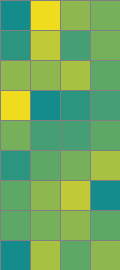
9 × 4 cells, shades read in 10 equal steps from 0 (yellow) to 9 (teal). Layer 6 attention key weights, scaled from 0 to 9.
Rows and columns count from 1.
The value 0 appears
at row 1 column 2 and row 4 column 1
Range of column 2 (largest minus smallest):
9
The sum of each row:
18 22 17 24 25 22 21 21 22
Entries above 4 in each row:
2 3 1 3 4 3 2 3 2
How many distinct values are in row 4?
4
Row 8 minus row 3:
2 1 1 0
